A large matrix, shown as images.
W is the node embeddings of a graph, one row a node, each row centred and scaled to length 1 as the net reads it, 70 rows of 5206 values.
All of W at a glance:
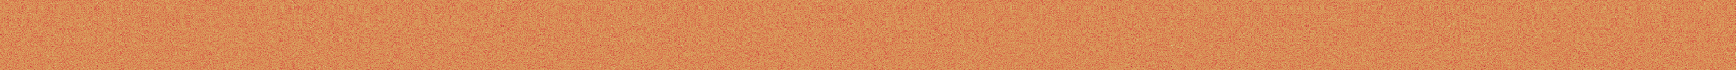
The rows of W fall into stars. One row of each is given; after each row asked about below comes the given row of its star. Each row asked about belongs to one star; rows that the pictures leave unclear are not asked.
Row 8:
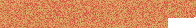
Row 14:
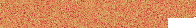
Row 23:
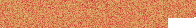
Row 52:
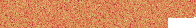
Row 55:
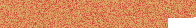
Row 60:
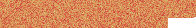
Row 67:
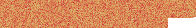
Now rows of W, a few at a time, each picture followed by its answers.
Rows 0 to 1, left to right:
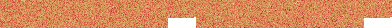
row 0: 14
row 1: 60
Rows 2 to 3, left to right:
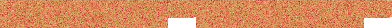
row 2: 8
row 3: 52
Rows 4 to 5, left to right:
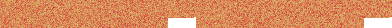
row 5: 55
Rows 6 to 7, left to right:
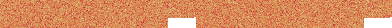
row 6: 8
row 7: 8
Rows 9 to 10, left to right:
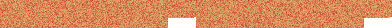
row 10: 67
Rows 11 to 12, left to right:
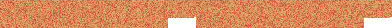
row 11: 8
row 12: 67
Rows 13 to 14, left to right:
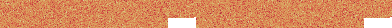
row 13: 8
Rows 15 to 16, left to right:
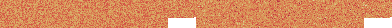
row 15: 23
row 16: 52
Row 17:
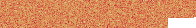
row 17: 23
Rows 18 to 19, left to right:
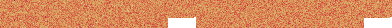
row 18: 60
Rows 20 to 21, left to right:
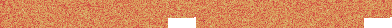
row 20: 67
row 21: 23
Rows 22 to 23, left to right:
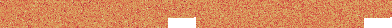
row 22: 67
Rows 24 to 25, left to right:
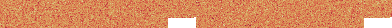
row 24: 23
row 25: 67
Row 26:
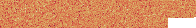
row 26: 67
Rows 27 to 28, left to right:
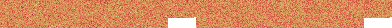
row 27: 23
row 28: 14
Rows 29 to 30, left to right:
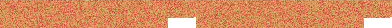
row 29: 14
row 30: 8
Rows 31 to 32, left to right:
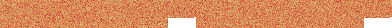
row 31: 8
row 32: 60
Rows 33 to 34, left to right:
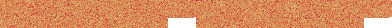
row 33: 55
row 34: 52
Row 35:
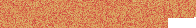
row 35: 23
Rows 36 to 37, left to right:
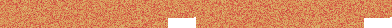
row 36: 55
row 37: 55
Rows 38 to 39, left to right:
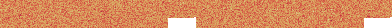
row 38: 60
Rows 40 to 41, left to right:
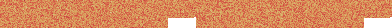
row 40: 60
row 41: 60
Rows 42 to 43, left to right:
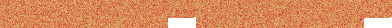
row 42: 55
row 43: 8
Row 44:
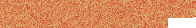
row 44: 14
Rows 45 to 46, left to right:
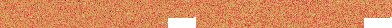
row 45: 52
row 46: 67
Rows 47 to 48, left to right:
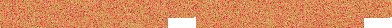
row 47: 14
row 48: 23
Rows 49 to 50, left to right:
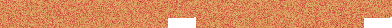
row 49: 8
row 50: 23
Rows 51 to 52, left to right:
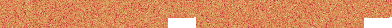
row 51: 55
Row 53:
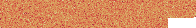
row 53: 14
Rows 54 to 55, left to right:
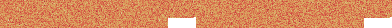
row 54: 52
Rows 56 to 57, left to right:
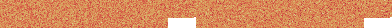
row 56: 60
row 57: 55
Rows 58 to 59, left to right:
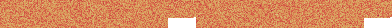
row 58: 52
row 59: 8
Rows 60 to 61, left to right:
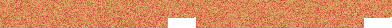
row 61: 67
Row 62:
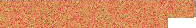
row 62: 14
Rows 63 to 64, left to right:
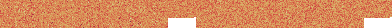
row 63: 60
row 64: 52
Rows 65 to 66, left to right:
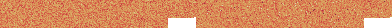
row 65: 23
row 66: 52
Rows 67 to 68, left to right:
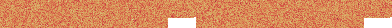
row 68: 60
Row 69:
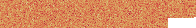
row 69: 55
